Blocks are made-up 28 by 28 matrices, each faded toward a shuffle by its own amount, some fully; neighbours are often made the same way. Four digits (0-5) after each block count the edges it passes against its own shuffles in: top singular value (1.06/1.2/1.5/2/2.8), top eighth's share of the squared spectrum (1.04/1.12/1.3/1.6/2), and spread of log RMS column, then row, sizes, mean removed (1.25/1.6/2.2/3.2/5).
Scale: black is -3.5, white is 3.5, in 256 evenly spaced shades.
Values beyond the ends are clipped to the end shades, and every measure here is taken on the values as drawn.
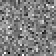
0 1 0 0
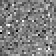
0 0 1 0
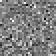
2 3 0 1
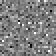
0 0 0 0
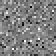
0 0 0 0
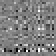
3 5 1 3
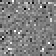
1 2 0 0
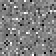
0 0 0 0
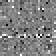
3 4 0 1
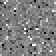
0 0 0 0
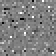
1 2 0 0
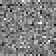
1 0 0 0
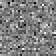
2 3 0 0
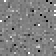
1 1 0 0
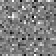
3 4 1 2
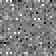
2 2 0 1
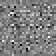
3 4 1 2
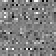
3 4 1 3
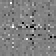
2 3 1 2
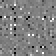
2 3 1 1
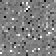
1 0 0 0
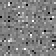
2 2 0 0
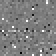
1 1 0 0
